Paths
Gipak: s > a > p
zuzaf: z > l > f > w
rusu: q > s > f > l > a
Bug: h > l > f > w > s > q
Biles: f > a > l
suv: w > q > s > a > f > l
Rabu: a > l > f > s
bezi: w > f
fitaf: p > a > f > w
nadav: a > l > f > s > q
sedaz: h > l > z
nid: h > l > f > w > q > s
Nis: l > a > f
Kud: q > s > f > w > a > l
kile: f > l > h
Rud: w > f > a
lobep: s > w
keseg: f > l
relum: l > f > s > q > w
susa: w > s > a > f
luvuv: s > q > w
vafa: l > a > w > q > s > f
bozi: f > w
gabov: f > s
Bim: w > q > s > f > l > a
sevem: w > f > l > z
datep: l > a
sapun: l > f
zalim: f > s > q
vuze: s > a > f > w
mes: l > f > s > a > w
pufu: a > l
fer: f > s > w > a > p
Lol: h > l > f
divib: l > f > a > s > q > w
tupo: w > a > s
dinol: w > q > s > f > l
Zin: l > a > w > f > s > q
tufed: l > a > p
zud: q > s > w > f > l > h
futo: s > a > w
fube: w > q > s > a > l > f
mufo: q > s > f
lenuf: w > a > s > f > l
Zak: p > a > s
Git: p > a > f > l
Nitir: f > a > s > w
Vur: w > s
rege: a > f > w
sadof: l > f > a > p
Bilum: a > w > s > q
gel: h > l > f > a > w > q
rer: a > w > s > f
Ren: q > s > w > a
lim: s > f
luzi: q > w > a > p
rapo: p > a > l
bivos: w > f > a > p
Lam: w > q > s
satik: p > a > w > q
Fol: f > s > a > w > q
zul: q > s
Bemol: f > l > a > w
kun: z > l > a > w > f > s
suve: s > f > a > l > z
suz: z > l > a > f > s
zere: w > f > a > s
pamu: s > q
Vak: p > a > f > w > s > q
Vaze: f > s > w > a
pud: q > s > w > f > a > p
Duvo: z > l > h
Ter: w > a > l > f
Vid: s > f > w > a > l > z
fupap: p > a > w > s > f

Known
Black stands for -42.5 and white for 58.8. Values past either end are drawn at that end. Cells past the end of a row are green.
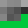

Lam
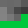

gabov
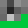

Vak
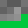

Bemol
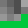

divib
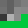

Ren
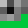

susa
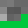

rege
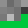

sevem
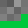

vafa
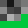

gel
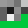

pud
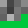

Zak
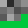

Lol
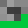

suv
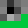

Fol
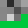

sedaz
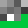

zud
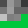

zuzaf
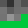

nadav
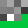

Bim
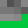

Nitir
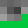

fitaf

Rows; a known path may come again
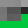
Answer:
Lam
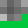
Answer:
luvuv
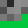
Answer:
mufo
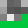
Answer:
Vid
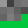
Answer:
sapun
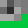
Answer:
futo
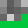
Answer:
fube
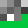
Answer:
zud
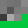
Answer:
Ren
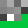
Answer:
Bim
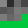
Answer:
Nis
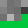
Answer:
sevem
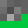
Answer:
tufed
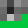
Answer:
Vak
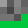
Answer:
pufu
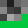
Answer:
gel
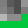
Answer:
divib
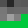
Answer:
nadav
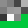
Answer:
rusu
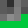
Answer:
zalim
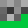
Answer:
luzi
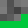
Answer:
Vur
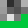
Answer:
suve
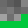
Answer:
relum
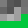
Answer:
mes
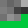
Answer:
nid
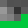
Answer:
Rabu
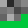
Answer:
Lol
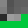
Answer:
Vaze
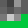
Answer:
Bug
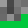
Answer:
rapo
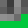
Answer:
pamu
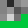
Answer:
sedaz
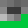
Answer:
vuze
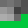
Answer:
suz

